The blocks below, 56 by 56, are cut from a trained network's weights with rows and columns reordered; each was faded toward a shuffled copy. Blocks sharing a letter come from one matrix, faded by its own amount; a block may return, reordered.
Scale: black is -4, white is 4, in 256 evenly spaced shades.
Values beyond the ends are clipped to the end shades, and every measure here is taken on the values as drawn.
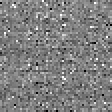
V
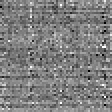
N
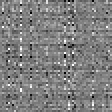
N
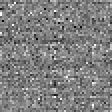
V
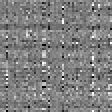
N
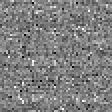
V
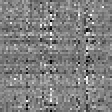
N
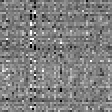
N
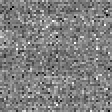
V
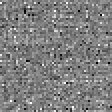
V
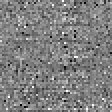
V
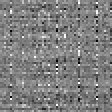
N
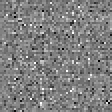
V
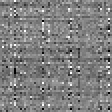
N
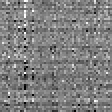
N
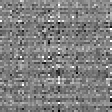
N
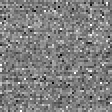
V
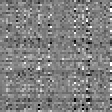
N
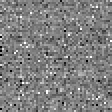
V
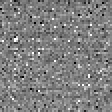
V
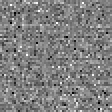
V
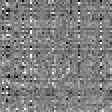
N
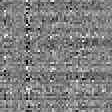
N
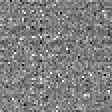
V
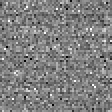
V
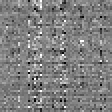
N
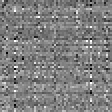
N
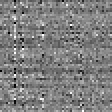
N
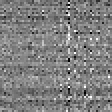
N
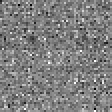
V
